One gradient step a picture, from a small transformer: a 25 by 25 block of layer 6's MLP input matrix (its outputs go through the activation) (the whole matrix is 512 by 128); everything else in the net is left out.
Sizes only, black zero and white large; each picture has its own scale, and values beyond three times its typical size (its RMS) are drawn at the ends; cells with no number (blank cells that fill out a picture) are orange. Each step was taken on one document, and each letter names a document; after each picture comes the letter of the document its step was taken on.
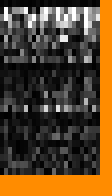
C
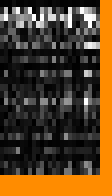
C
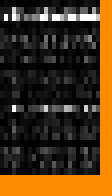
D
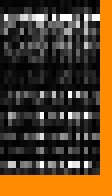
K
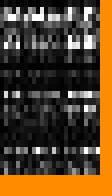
C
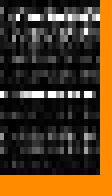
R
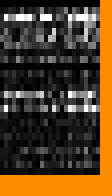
C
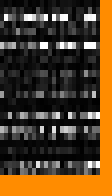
R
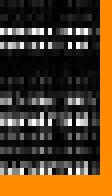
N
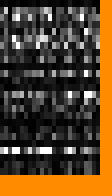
C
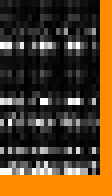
N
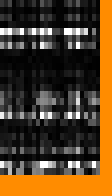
N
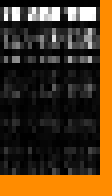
D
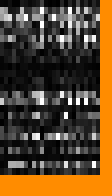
K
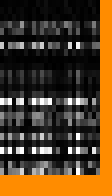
N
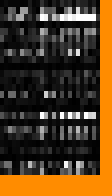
K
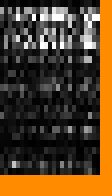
D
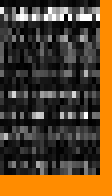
R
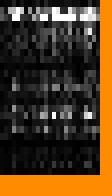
D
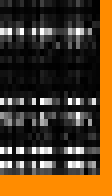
N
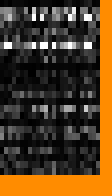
C
